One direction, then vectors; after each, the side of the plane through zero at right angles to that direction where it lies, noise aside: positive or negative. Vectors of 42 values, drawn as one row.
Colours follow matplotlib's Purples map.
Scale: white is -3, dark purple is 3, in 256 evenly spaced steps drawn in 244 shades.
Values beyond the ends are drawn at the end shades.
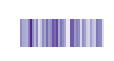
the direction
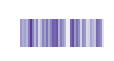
positive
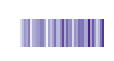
negative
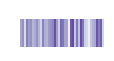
positive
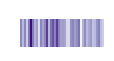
positive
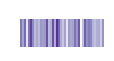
positive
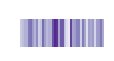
positive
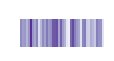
positive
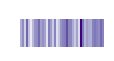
negative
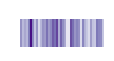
positive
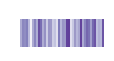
negative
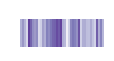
positive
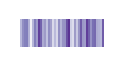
negative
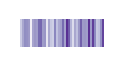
negative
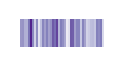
positive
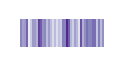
negative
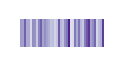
negative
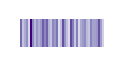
positive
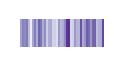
negative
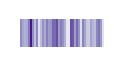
positive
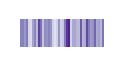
negative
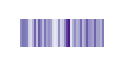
negative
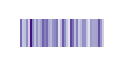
positive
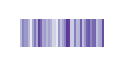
negative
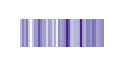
negative
